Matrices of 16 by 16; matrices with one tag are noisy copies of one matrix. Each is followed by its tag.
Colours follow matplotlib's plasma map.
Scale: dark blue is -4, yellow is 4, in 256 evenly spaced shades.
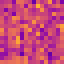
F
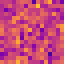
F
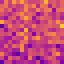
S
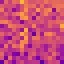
S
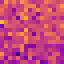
S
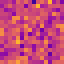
F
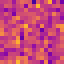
F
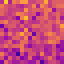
S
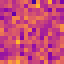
F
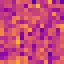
F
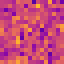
F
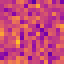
F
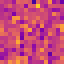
F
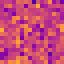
F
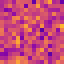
F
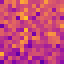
S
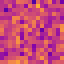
F
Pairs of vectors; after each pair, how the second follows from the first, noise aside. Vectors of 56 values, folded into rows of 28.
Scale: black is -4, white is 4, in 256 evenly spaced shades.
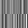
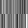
sign-scrambled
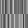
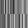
sign-scrambled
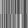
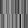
sign-scrambled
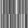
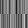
sign-scrambled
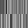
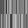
copied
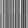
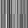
wrapped around
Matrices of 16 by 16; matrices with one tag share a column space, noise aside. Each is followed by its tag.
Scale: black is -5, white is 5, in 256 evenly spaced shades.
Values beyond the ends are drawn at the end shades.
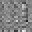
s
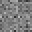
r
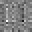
s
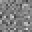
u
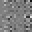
r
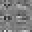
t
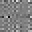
r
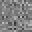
u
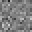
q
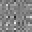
u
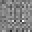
s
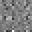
t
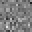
q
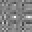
u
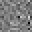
u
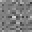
u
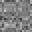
q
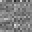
q
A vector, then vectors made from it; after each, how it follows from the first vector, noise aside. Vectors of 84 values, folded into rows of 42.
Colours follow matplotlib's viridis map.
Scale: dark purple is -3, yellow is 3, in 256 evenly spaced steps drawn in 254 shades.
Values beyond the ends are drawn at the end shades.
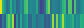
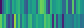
negated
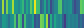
wrapped around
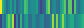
copied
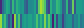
negated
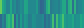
shrunk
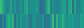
shrunk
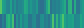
shrunk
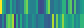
copied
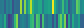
wrapped around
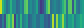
copied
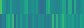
shrunk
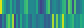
copied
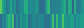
shrunk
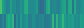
shrunk
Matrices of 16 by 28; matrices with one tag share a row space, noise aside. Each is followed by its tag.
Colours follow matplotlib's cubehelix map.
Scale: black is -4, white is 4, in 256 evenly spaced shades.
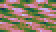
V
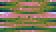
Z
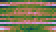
Z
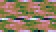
V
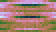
Z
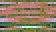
Z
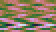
V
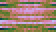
Z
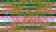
Z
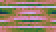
Z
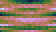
Z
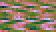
V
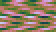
V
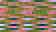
V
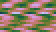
V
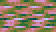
V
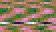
V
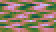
V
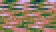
V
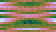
Z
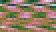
V
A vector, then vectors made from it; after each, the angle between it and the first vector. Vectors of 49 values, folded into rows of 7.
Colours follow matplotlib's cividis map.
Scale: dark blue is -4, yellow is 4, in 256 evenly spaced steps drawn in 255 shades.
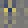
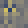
nearly parallel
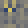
nearly opposite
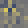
nearly parallel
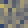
partly aligned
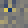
nearly parallel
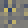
nearly parallel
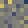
orthogonal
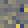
orthogonal
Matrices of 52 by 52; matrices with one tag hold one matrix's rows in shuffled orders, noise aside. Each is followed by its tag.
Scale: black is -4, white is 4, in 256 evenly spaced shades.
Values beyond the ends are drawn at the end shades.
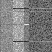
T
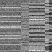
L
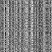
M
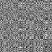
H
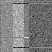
T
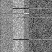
T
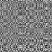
H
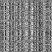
M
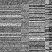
L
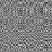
H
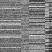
L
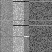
T
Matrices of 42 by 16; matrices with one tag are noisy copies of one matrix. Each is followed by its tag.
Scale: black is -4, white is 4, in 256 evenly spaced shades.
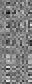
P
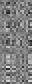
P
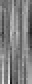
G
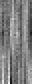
G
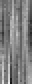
G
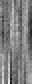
G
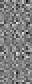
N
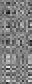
P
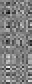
P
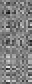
P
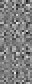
N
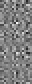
N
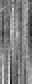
G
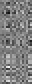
P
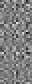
N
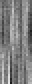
G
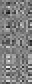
P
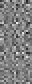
N
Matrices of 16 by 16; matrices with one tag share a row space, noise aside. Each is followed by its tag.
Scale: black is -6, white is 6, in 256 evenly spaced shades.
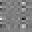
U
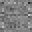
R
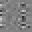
U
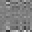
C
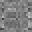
R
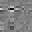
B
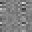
U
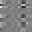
U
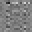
C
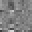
B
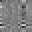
U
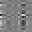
U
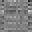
R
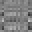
R
